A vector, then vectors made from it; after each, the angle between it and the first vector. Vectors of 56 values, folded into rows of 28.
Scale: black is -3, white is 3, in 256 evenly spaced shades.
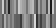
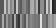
partly opposed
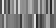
nearly parallel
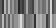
nearly opposite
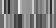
nearly parallel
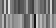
nearly opposite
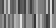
nearly opposite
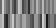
orthogonal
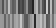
nearly opposite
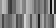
partly aligned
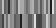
nearly parallel
